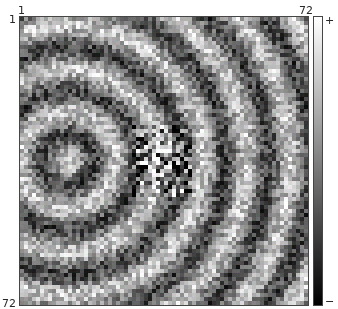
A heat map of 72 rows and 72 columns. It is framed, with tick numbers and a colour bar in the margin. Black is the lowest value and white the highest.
Slope: none. Seam: none. Average level on the scale: 50%. Odd patch: rougher, in the centre. Odd rows or columns: none. Rings: centred on the middle left. Roughest part: centre.
